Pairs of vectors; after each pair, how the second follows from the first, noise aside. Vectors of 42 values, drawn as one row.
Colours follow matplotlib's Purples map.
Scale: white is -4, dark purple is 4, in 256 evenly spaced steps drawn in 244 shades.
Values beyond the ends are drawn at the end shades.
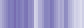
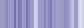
partly zeroed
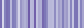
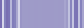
partly zeroed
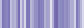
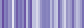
shuffled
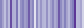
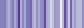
shuffled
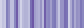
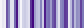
scaled up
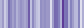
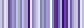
scaled up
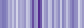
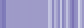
partly zeroed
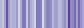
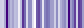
scaled up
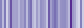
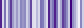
scaled up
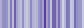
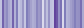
shuffled
